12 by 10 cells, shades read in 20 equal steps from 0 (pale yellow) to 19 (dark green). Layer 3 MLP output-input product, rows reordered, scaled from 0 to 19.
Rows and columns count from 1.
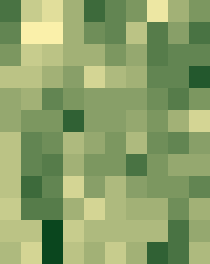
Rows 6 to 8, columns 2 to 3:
10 10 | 12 11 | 12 13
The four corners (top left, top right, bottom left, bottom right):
14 10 6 6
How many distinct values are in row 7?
7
